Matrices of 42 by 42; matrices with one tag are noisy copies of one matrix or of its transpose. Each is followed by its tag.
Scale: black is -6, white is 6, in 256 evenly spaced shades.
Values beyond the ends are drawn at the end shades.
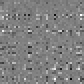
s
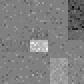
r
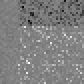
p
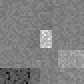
r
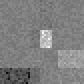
r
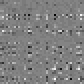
s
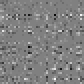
s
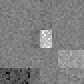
r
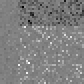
p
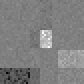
r
